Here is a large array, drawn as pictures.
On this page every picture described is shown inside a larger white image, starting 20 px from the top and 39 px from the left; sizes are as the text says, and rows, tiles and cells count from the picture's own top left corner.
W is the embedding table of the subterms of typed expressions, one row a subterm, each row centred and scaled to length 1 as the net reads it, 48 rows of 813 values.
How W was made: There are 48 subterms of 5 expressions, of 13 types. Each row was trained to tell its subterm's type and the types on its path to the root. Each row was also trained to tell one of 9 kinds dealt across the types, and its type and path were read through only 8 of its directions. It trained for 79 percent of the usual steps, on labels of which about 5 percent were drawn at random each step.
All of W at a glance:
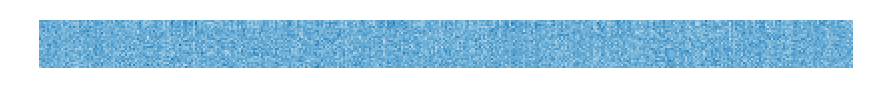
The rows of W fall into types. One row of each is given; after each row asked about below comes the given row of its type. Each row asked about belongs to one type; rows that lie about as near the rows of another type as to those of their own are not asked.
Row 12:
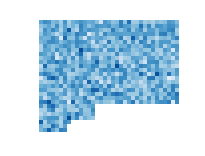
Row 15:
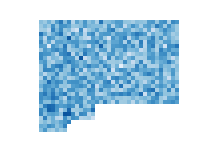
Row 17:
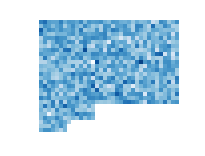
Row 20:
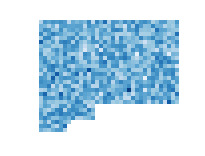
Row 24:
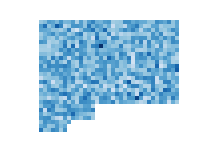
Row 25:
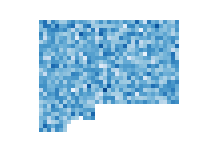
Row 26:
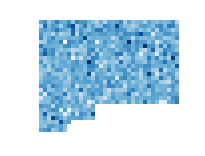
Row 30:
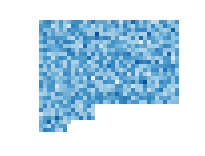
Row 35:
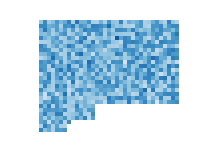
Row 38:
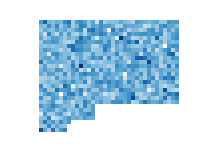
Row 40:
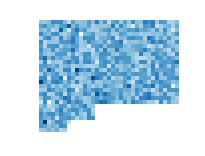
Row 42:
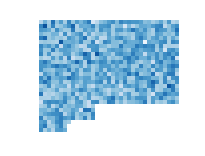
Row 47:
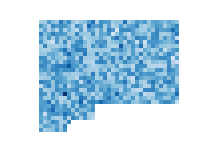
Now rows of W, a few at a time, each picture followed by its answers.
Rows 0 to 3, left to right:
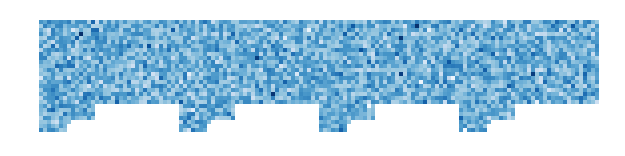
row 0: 17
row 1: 20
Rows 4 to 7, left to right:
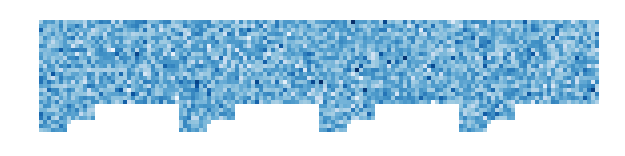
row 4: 20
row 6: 30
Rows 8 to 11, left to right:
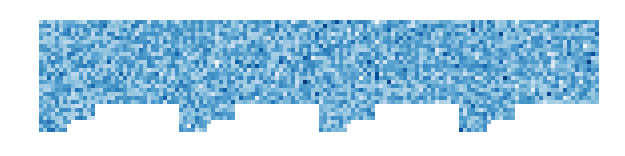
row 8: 35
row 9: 17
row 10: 26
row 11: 42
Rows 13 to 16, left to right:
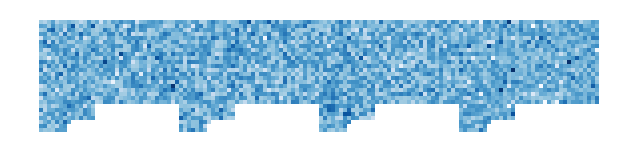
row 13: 42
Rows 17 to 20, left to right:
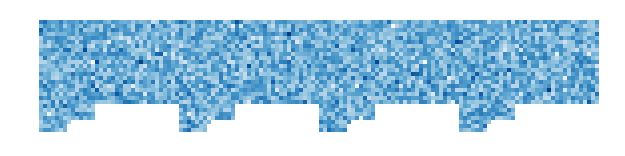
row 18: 38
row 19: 35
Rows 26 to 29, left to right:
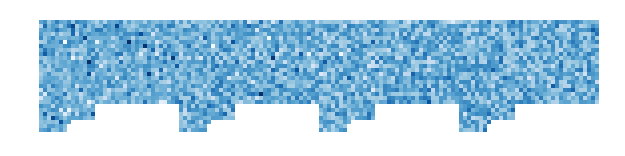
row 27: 12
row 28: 35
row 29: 47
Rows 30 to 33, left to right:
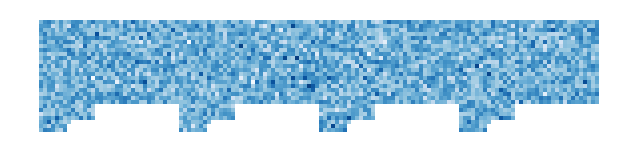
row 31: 25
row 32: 42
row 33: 24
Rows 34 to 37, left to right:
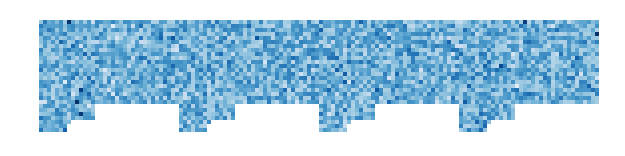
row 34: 20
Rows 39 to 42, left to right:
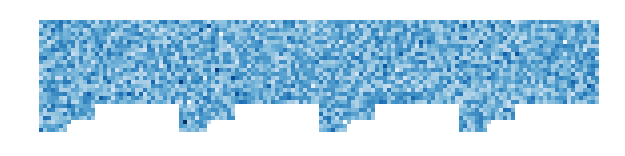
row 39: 17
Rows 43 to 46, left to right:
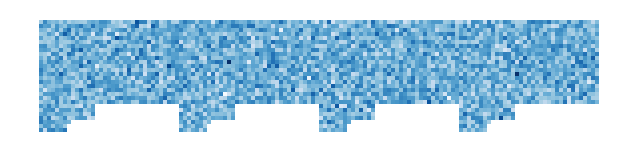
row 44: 38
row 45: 12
